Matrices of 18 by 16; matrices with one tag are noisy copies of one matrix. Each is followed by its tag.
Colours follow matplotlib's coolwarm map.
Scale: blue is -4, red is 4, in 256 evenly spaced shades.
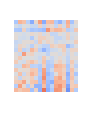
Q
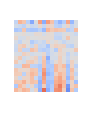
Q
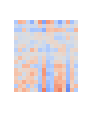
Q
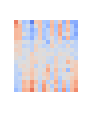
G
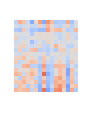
Q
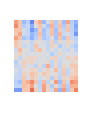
G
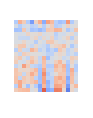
Q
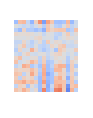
Q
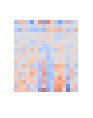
Q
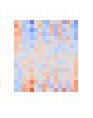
G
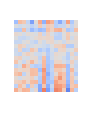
Q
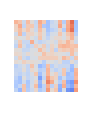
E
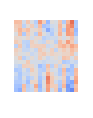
E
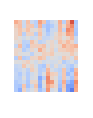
E
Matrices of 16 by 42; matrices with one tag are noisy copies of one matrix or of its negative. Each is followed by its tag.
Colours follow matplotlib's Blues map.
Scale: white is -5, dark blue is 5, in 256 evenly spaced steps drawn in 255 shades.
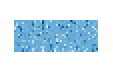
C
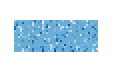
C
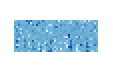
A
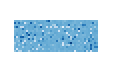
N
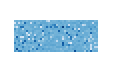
N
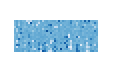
A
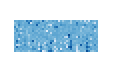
A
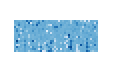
A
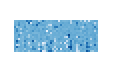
A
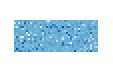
N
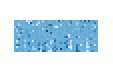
A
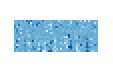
A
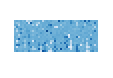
A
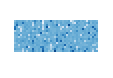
C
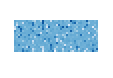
C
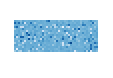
N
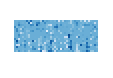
A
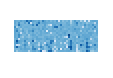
A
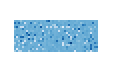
N
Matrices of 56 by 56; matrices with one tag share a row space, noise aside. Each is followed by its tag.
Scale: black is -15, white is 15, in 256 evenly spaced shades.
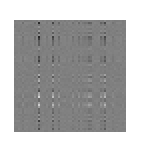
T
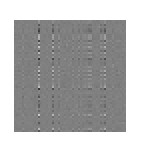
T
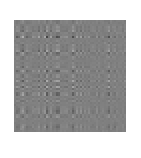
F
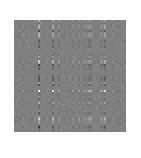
T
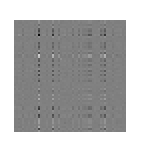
T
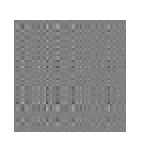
F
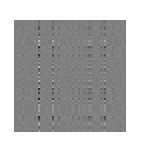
T
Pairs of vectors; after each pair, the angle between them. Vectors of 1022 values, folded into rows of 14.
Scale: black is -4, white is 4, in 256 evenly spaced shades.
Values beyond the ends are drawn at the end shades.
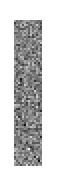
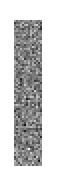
nearly parallel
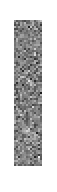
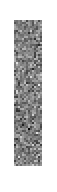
partly opposed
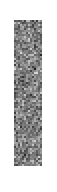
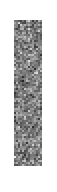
nearly parallel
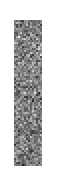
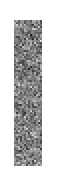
partly opposed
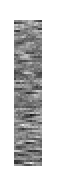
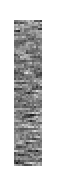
nearly parallel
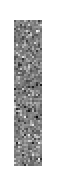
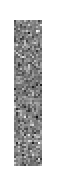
nearly parallel
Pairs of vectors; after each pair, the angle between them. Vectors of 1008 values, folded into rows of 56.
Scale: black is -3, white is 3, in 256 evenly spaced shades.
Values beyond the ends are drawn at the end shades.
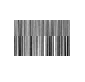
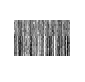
nearly parallel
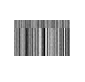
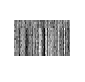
nearly parallel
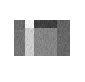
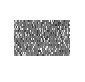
orthogonal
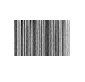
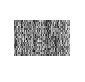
partly aligned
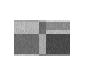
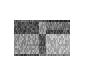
nearly opposite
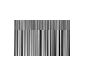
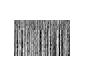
nearly parallel
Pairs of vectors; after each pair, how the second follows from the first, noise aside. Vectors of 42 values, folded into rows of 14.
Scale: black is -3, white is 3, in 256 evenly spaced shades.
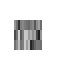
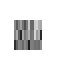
wrapped around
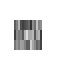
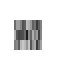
wrapped around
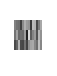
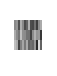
wrapped around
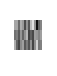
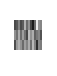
negated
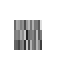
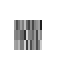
negated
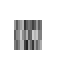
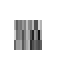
wrapped around
